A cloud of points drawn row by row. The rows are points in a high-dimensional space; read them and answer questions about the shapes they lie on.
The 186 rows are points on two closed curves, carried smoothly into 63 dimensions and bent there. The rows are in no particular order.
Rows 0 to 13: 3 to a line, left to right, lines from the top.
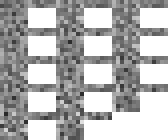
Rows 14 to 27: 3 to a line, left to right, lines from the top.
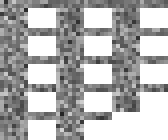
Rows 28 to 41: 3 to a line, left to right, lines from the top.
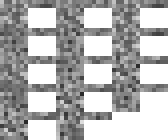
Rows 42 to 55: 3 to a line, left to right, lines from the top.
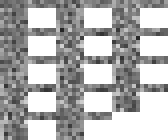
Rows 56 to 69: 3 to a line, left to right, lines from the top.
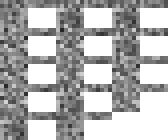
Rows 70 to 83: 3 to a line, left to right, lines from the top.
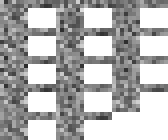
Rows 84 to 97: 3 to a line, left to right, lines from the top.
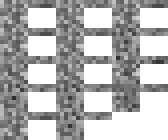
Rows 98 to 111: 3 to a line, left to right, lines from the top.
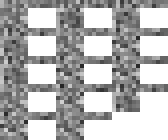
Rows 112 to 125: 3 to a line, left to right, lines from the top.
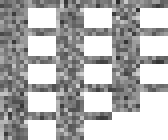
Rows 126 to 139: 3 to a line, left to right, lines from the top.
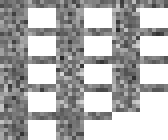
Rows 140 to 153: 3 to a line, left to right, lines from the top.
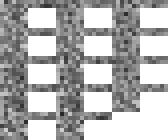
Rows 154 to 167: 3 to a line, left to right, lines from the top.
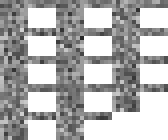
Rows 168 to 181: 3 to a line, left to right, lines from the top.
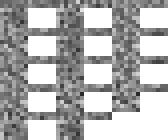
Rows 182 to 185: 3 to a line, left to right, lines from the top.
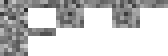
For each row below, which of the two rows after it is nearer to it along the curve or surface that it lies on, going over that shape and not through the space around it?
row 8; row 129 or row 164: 129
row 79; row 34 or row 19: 19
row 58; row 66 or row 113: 66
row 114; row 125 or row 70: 70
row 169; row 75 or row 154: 75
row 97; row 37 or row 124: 124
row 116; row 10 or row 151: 151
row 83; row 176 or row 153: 176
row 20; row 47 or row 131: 47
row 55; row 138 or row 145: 138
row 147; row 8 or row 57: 8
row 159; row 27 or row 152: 152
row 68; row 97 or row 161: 161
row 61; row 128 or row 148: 128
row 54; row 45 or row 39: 39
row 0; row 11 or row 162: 162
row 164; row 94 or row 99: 99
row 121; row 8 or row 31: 31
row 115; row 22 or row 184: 22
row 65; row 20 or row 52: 20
